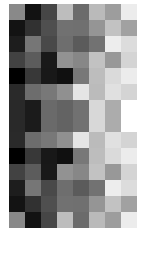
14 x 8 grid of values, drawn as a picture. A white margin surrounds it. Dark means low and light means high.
Overall the values sit about 50% of the way up the scale. The field climbs toward the right. It is mirror symmetric from top to bottom. The middle right is the ninth with the highest average.
